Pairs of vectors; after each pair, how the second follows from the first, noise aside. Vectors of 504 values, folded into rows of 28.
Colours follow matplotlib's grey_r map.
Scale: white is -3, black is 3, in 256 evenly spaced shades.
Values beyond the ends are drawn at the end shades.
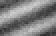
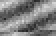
wrapped around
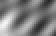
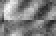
wrapped around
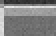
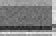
wrapped around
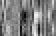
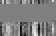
partly zeroed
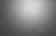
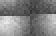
wrapped around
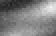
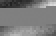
partly zeroed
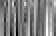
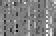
partly zeroed
